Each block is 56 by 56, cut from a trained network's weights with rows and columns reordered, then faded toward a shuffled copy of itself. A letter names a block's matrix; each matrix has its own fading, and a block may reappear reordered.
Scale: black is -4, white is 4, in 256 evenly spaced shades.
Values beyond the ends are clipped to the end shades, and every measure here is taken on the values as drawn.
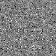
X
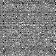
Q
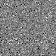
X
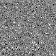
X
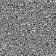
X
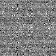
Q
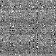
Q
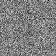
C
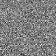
C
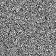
X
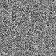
C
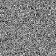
C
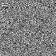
C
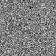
C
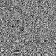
C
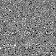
X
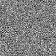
C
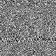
C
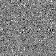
X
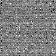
Q
